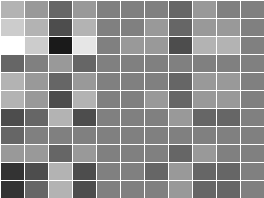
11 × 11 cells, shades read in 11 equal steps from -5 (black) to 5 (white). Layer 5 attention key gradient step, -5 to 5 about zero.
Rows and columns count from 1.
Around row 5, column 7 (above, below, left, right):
0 1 0 -1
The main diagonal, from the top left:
2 2 -4 -1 0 0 0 0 1 -1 0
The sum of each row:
3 7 12 -1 4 5 -4 -1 2 -7 -5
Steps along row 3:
down down up down up same down up same down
